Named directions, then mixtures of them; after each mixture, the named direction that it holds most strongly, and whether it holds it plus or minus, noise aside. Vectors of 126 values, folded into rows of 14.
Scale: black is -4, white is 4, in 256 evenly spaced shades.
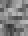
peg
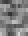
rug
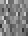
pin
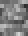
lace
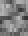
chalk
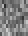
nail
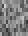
nail, minus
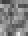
rug, plus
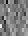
pin, minus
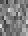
pin, minus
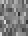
pin, plus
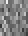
pin, plus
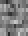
rug, plus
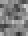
lace, minus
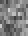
peg, plus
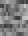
lace, minus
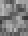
chalk, plus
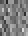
pin, minus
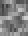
chalk, minus
